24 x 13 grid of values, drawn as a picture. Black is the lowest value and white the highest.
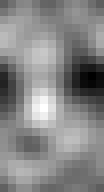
The ninth with the lowest average is the middle right. On average the colour sits 50% of the way up the scale. The ninth with the highest average is the centre.
